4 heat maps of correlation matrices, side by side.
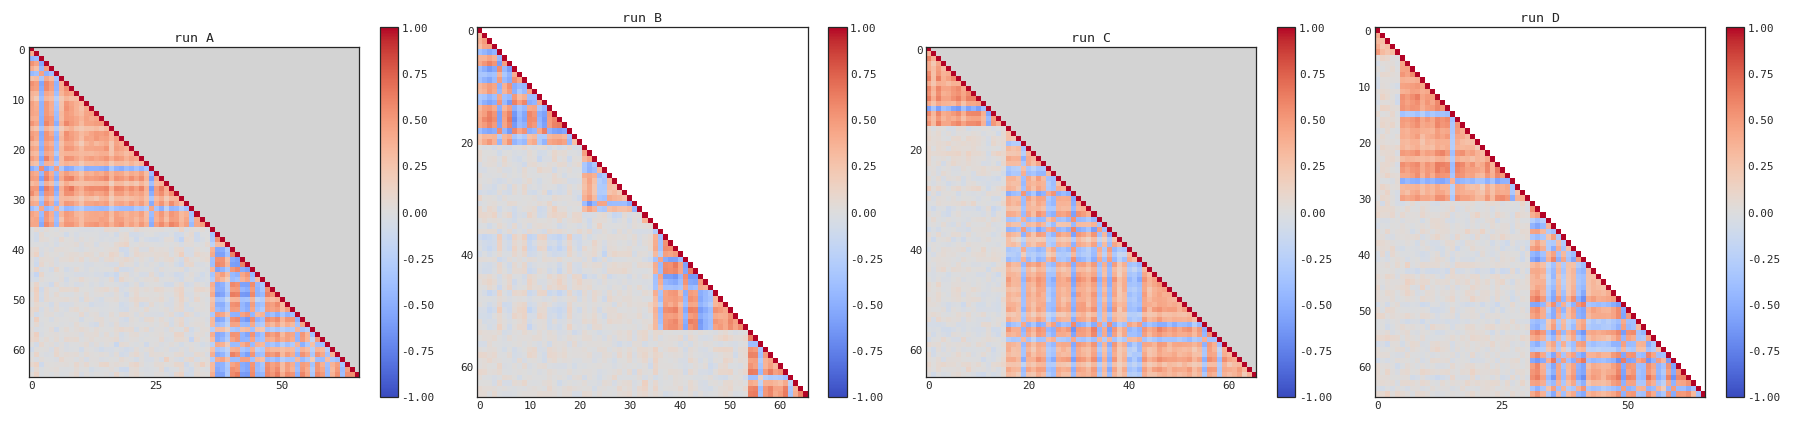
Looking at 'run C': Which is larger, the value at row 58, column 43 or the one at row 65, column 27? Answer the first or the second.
the second
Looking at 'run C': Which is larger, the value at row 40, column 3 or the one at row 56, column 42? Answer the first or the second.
the first
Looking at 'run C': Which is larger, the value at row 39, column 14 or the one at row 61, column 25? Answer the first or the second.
the first
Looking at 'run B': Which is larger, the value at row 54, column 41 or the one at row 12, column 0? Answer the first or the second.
the first
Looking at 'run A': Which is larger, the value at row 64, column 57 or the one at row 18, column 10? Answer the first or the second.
the first
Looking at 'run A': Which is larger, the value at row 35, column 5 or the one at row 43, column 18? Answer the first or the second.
the second
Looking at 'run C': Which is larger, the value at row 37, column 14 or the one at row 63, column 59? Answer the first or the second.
the second
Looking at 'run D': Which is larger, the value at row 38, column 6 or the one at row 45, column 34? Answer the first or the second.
the first
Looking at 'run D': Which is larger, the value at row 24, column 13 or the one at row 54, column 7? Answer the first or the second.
the first
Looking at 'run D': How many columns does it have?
66
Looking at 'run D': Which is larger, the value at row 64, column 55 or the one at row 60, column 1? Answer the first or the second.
the second
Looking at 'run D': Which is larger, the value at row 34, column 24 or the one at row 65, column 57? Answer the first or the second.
the first
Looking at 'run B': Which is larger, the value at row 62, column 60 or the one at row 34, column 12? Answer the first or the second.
the second
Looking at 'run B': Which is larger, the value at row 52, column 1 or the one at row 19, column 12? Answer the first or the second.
the first
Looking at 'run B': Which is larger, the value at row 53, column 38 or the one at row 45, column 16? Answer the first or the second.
the first
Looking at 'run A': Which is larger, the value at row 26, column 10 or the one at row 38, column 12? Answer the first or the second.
the first
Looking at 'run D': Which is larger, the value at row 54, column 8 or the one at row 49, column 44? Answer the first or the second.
the first
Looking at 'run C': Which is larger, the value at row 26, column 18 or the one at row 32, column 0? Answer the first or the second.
the first
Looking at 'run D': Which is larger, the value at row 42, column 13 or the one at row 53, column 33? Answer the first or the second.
the first
